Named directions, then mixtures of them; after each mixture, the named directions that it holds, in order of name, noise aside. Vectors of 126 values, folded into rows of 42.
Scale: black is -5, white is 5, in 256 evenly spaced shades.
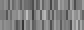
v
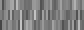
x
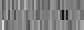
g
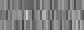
v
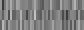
g, x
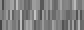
x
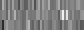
g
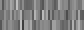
v, x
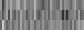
g, x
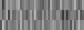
g, x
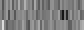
g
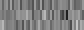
g, v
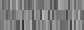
v, x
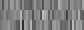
v, x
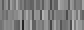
v, x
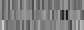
g, v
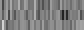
g, x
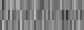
g, x
